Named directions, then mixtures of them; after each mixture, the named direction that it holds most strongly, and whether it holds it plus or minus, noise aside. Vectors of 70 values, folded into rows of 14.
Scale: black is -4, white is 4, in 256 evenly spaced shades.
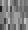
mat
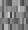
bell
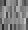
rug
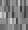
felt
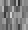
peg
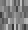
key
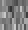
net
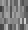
mat, plus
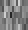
peg, minus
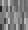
mat, plus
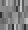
key, plus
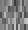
key, plus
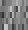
net, minus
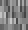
felt, plus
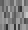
key, minus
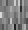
felt, plus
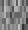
peg, minus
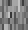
bell, plus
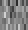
peg, minus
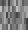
mat, minus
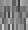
rug, minus
